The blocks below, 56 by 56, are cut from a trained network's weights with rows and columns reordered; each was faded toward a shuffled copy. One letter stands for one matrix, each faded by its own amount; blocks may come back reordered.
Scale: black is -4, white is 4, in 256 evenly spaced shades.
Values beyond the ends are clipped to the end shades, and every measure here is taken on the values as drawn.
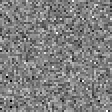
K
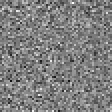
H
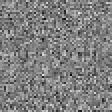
H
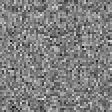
H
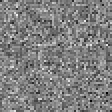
H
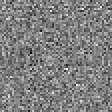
H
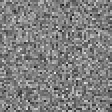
H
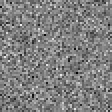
K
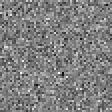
K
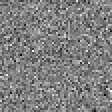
K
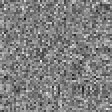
H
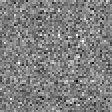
H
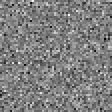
K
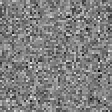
H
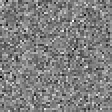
K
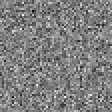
H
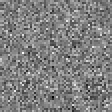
H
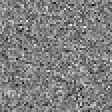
K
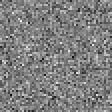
K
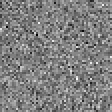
K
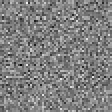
H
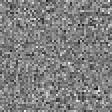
H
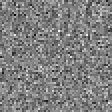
H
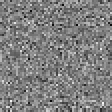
H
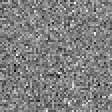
K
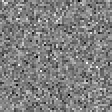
K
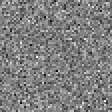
K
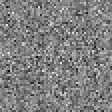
K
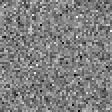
K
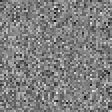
H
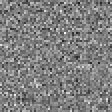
H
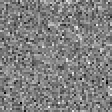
K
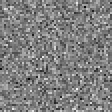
K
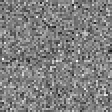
K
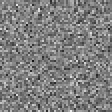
H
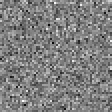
K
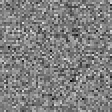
H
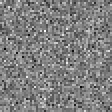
K
